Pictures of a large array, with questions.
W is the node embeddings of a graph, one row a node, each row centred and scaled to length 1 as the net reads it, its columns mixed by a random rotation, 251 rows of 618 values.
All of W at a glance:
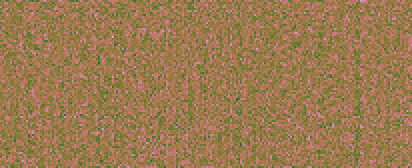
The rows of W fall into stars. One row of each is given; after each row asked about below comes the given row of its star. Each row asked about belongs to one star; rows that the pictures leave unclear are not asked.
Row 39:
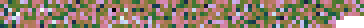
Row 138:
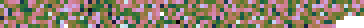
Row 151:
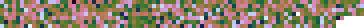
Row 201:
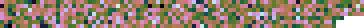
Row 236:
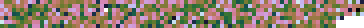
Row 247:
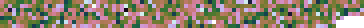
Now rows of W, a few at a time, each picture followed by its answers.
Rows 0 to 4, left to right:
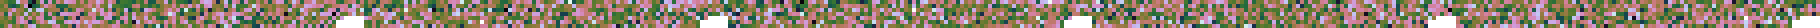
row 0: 39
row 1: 39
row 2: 39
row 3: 236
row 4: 151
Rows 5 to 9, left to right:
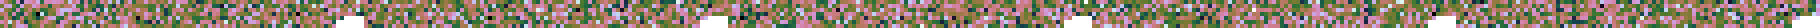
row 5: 138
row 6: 151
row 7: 236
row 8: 247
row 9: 247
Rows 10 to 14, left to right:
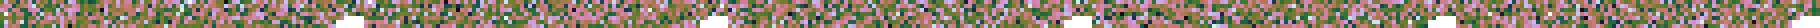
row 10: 138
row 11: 138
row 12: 236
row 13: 236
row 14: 151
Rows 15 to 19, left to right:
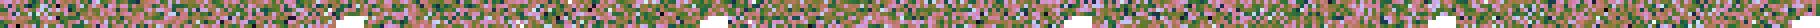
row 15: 39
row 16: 39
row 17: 39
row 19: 236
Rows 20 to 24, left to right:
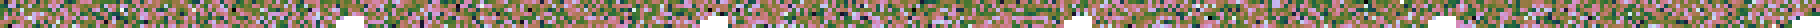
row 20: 247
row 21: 138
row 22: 247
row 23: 247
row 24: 236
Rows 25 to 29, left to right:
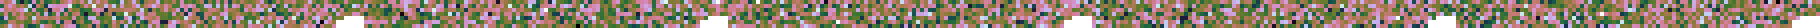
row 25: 247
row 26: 138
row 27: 236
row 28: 236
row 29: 151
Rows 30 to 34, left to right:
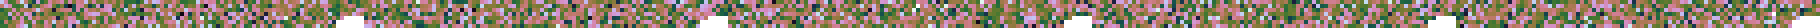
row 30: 39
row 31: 236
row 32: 39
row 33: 138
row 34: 247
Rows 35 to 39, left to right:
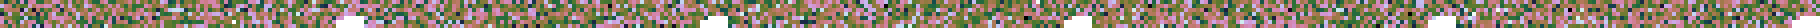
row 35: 151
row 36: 236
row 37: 247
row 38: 39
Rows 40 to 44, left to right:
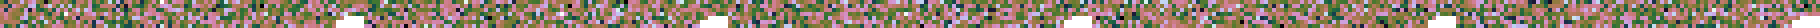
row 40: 151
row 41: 151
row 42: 201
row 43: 236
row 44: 201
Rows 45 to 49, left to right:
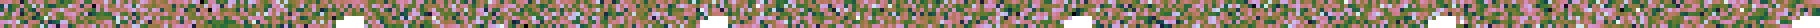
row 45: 138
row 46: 236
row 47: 247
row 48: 201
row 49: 138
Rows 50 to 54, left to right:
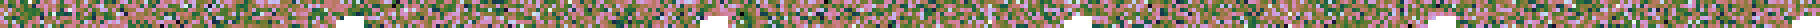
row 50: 236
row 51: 39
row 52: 236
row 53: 201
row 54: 39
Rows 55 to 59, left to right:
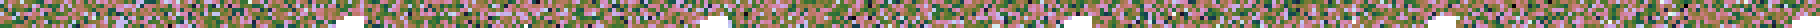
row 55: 201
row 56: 151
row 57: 151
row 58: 247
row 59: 201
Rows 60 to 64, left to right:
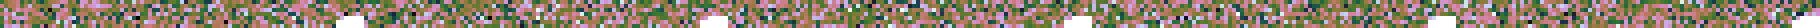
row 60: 247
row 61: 151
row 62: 151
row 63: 151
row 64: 247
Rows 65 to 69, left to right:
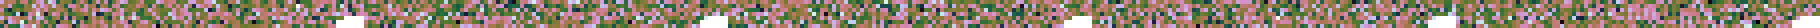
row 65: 201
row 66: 201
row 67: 201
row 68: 247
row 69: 151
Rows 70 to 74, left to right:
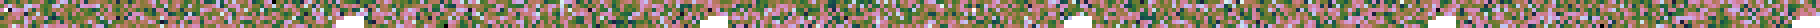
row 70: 247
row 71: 39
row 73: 247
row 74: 39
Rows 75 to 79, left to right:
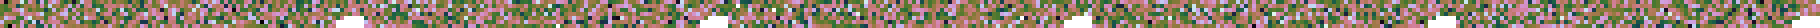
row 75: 151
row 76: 236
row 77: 247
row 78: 236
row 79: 201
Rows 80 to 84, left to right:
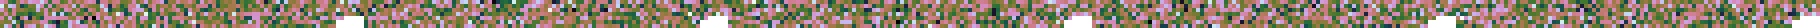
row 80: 236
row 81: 39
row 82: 39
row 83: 138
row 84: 39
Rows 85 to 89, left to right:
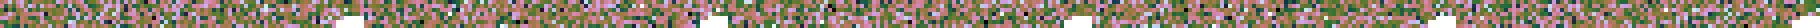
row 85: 151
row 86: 138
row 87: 39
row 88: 138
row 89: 247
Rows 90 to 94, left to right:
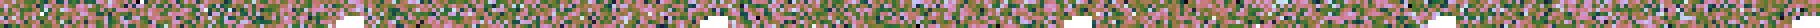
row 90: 201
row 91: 236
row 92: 236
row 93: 201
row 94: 138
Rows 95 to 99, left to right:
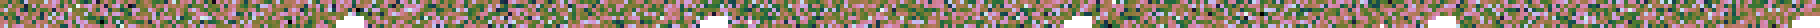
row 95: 236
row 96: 39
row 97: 138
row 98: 151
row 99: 151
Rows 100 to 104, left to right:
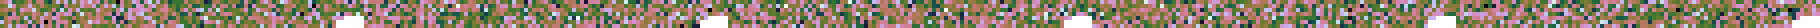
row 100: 247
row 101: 247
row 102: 247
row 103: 151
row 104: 39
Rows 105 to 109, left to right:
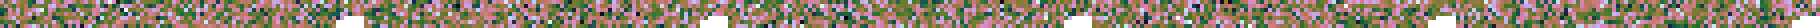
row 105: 39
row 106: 138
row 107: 247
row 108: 39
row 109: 138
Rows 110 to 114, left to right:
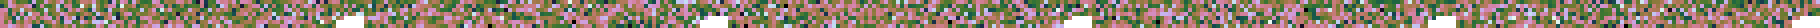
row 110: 247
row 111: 39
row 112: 201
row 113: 151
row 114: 151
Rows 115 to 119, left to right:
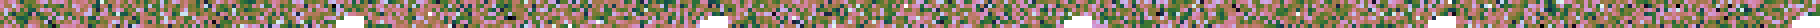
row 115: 236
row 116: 151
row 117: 201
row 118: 236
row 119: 138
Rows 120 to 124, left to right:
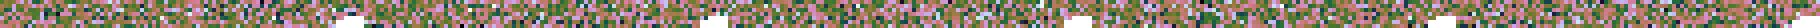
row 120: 151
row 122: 151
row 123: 247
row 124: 201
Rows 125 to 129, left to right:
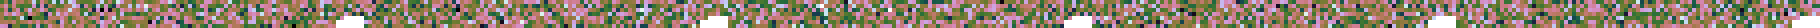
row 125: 138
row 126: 138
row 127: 247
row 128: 201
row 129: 247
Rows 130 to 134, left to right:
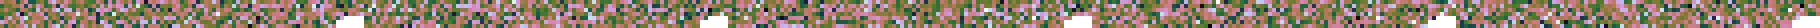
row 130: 201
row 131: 247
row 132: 247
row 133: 138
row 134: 151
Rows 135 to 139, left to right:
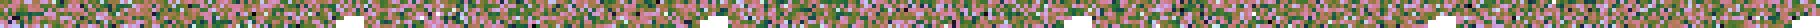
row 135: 236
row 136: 236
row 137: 247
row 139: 39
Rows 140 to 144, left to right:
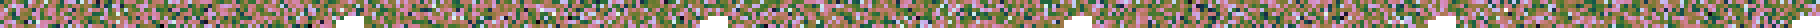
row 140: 236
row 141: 151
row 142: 247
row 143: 236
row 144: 39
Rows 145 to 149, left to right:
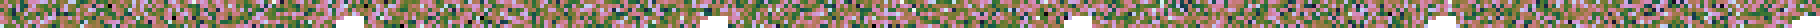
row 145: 236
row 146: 247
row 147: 39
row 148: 138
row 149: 138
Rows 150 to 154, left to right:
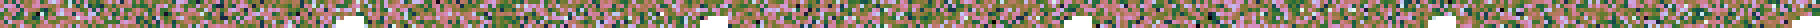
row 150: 151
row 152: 39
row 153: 247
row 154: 236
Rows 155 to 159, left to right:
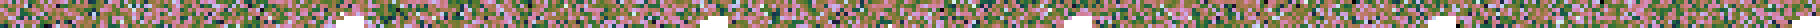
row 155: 201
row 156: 236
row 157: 151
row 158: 151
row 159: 201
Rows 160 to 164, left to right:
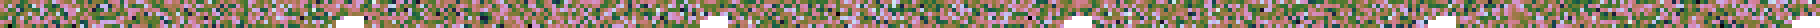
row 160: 138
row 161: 247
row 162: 138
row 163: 201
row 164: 39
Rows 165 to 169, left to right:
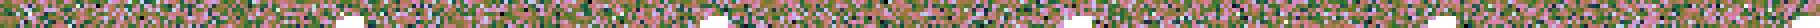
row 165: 201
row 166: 201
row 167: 151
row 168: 151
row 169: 151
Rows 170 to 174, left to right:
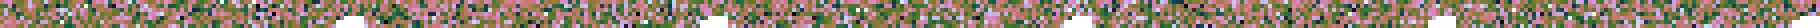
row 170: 138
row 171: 236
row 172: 236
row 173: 138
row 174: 247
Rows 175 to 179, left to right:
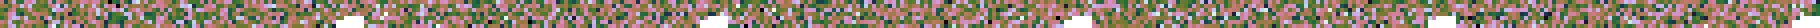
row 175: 247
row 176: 247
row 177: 201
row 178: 151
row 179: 236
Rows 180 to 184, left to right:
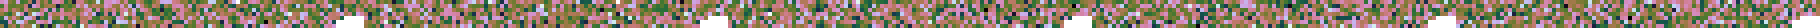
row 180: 201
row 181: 201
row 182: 151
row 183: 247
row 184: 236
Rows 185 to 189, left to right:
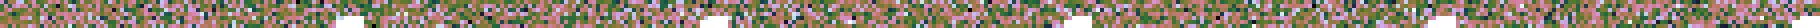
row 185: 151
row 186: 151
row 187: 201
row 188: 151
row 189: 236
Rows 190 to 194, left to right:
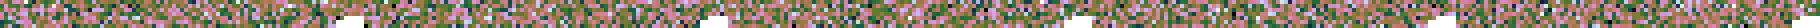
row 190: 39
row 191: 39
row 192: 151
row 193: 201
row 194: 138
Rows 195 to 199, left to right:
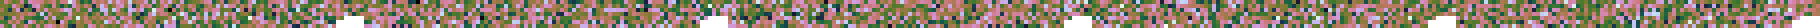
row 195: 138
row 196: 247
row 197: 236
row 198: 247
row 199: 151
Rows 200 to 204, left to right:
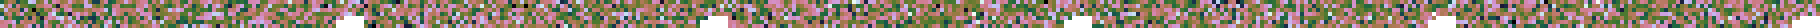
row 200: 236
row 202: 236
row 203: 201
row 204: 138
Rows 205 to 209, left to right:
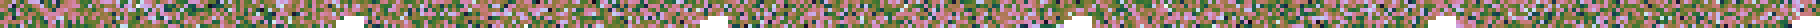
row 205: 138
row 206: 151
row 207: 201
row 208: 138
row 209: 236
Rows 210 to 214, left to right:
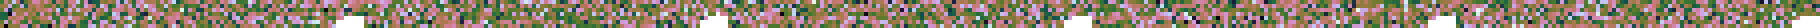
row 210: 138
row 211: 201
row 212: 39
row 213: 151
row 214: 247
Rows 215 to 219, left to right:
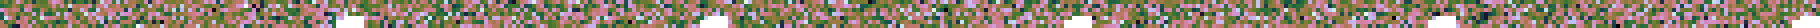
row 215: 151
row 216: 201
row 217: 151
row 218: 247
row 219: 236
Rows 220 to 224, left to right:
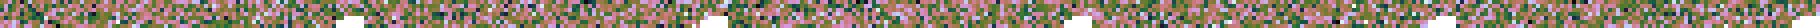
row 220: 236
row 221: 201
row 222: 39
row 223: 138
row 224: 247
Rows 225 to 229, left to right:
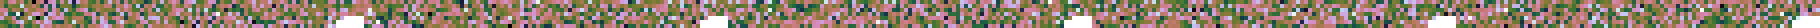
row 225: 201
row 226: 236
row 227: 39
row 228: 151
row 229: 39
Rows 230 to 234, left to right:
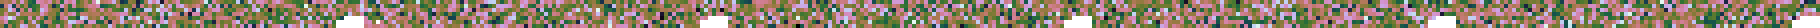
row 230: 39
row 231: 236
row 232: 138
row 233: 151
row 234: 39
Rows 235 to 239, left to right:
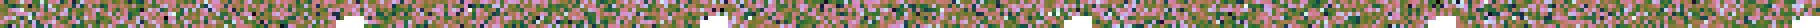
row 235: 39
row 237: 138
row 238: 201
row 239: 236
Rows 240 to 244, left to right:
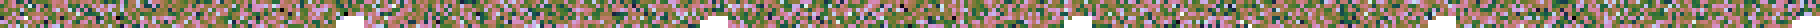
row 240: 247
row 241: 247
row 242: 236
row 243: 39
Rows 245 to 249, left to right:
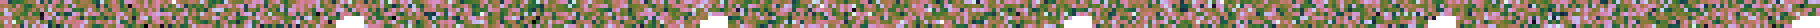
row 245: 236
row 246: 236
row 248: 138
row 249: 201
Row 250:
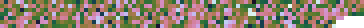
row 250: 151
